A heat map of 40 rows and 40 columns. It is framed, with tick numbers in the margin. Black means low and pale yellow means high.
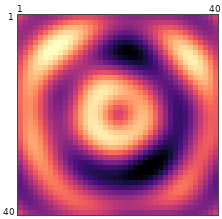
Ninth with the lowest average: bottom middle. Lone odd cells: none. Rings: centred on the centre.
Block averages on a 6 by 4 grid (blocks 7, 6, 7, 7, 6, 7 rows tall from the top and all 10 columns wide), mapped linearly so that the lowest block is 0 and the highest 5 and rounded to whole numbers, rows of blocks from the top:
4423
5315
3543
4542
4103
3323
